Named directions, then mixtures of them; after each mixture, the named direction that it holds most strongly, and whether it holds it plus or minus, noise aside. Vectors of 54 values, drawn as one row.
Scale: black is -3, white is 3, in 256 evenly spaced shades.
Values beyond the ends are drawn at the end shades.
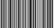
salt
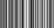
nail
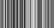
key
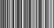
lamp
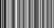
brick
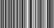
key, plus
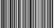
salt, plus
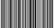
salt, plus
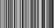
lamp, minus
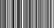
lamp, plus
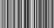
nail, minus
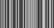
key, plus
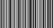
salt, plus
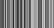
lamp, plus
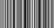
nail, minus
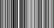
key, plus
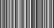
salt, minus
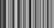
brick, plus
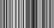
key, minus
